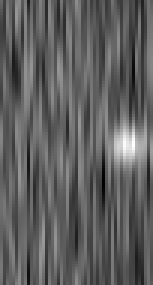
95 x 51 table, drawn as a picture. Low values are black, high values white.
Ninth with the highest average: middle right. Slope: none. Bumps: one, in the middle right. Grain: streaks running down.
